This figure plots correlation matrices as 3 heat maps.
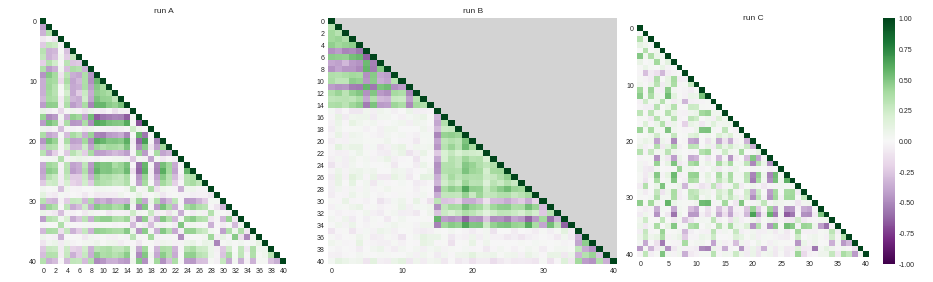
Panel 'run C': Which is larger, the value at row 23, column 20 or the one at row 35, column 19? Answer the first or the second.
the first
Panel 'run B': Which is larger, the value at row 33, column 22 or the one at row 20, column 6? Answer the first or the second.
the second
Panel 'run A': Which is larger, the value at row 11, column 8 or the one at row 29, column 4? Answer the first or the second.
the second
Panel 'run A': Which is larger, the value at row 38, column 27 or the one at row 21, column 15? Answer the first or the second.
the first
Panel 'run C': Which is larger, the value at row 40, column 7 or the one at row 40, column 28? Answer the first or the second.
the second
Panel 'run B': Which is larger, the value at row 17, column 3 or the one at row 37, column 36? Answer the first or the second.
the second
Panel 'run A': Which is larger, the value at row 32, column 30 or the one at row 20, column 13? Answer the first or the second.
the second
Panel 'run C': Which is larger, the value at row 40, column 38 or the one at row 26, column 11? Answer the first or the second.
the second
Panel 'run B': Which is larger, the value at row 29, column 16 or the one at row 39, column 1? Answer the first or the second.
the first
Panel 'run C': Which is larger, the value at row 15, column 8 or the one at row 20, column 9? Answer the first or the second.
the first
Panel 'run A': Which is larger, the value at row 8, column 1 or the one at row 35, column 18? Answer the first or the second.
the second
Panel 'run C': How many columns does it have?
41
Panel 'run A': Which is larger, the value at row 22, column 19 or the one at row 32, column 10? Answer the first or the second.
the first
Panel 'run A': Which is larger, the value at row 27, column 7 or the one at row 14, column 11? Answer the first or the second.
the second
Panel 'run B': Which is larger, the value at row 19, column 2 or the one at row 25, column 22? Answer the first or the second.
the second
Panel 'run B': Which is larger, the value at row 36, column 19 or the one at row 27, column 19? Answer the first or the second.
the second
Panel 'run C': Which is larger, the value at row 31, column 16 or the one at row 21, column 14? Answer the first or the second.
the second
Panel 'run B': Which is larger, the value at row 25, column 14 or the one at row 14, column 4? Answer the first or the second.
the second
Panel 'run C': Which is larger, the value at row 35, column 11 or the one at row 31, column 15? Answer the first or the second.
the second
